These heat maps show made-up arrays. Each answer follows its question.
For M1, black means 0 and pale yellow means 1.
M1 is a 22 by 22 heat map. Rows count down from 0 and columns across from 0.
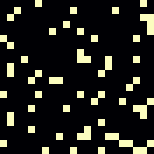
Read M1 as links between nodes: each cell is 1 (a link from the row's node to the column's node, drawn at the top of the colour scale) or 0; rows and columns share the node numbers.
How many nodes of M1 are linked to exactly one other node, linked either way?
0
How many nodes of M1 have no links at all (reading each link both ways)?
0
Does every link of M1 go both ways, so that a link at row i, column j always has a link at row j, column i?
no
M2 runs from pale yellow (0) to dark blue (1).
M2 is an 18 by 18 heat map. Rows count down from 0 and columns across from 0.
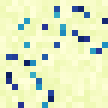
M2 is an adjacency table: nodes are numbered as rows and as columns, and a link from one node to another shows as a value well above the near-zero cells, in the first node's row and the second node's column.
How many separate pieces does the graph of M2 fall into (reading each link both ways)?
4
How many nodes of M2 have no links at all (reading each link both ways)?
2
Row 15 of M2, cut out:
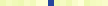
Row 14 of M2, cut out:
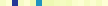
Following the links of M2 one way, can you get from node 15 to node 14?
no
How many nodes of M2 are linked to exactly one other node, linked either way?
2
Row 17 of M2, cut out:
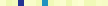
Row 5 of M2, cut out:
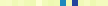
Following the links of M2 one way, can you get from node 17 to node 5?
yes
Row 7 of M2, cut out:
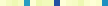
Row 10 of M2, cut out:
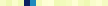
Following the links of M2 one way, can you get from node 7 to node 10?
yes
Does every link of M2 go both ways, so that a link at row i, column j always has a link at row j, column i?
yes
